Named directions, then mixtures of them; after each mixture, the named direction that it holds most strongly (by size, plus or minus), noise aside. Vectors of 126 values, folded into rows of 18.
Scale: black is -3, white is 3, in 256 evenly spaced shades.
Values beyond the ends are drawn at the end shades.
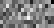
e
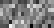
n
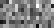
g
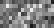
e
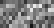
n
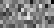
e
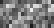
n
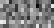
g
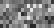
e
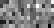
g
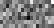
e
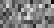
e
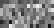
n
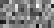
g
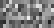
g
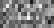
e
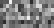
g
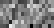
n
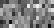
n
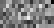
e
